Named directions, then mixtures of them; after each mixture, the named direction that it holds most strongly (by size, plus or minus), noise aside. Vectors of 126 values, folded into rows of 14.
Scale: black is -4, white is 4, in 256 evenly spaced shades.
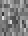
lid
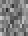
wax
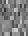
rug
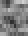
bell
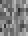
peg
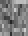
bell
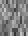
rug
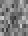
wax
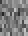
peg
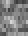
bell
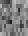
peg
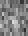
lid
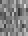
peg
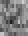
bell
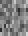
peg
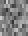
wax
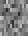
wax
